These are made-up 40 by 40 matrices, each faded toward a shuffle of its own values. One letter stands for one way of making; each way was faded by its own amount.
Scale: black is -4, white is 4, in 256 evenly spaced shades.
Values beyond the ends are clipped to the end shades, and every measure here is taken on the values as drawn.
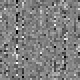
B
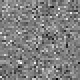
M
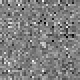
M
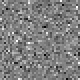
M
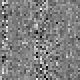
B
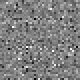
M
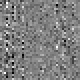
B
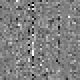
B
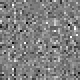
M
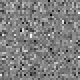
M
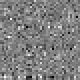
M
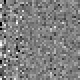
B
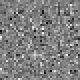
M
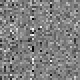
B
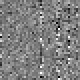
B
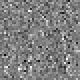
M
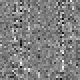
B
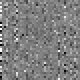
B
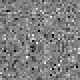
M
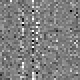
B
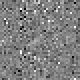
M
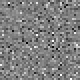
M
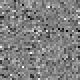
M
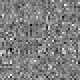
M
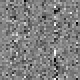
B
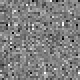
M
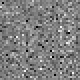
M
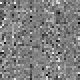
B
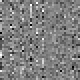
B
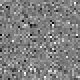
M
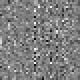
B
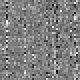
B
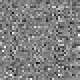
M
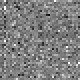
M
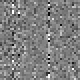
B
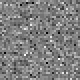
M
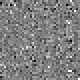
M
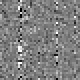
B
